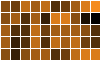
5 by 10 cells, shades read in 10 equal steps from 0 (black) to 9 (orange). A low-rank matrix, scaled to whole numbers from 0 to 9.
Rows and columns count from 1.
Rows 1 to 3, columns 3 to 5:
7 6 7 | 3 6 2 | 3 7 4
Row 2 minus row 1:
0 2 -4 0 -5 5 4 -1 -7 -9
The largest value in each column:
6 6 7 7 7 8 8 7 8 9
